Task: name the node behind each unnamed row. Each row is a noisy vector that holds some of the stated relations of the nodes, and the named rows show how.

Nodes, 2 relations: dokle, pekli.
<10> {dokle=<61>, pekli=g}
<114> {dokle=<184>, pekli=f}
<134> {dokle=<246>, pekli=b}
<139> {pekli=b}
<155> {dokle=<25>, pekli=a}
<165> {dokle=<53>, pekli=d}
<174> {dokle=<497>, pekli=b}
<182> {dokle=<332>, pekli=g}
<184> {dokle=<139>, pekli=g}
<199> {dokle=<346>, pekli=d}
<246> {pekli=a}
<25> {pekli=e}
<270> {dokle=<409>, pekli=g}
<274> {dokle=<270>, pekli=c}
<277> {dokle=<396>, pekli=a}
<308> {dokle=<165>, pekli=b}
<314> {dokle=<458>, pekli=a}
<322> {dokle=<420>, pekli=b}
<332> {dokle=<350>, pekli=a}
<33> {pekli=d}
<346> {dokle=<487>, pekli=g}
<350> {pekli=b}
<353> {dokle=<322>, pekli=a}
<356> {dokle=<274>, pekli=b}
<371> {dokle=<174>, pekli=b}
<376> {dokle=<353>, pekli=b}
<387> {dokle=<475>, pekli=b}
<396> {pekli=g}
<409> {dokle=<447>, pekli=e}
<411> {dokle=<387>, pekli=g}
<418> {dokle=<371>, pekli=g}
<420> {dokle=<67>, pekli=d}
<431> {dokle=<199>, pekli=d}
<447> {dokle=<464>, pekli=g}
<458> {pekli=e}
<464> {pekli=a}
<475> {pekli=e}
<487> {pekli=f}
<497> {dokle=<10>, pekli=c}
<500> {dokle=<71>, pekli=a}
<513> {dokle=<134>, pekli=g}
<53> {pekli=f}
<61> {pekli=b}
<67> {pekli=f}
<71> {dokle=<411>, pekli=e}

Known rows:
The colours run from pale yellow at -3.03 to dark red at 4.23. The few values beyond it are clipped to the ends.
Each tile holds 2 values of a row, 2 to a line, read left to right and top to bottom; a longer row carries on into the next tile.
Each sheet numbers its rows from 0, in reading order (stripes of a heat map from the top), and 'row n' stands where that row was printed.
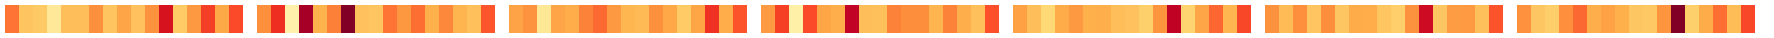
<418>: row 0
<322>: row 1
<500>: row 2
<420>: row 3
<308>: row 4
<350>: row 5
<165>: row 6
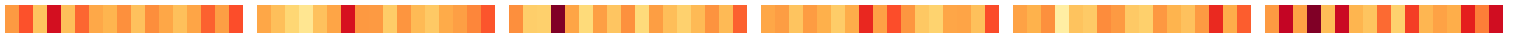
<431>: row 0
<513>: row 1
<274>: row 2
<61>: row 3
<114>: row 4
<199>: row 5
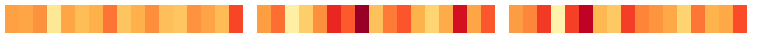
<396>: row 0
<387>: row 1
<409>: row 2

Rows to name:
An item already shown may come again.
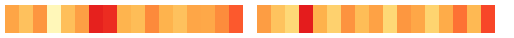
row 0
<246>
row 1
<356>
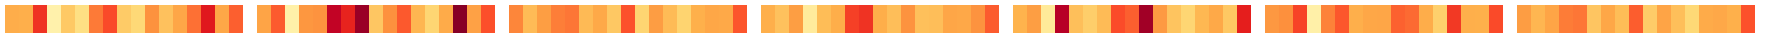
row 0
<184>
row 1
<411>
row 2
<270>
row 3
<246>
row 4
<10>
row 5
<464>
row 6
<270>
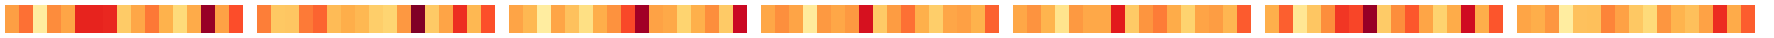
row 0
<71>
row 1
<332>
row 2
<497>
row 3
<475>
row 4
<475>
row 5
<387>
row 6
<114>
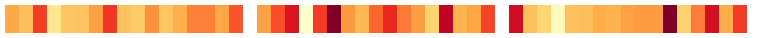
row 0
<139>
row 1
<447>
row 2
<371>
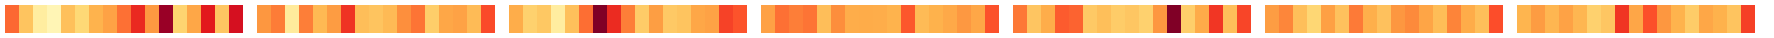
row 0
<174>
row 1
<376>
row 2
<134>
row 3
<487>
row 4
<332>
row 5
<67>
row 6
<61>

